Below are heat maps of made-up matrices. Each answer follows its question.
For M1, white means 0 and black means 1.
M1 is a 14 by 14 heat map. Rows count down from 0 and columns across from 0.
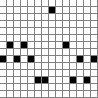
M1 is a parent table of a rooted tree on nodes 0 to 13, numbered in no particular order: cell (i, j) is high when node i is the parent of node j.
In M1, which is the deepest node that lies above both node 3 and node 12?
11
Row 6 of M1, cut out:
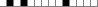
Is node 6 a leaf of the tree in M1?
no
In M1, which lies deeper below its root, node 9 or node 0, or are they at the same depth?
node 9
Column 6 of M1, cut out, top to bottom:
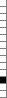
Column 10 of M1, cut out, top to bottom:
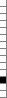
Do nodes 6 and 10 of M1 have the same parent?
yes
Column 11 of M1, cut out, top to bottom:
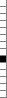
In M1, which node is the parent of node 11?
8
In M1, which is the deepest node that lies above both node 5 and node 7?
11
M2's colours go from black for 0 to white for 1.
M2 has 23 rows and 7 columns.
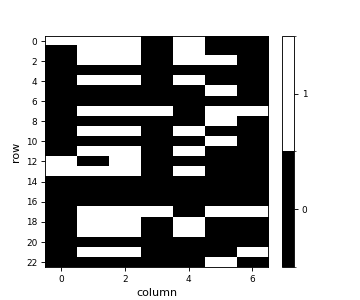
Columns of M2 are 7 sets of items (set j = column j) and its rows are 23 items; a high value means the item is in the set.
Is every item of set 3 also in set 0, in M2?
no
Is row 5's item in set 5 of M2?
yes
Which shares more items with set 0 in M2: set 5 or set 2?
set 2
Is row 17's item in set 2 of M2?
yes
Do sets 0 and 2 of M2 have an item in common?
yes
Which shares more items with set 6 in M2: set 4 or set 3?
set 3
